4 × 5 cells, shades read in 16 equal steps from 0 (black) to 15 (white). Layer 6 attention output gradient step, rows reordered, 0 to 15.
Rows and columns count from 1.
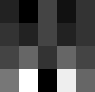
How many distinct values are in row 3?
3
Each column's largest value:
7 15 4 14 6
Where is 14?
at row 4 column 4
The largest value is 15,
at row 4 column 2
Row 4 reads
7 15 0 14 6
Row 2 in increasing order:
2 2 3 3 4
